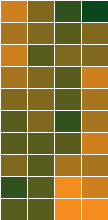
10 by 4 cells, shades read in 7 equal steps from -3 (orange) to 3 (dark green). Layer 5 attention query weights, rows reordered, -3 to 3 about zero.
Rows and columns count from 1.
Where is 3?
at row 1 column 4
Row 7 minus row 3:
3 0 1 -2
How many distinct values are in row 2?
3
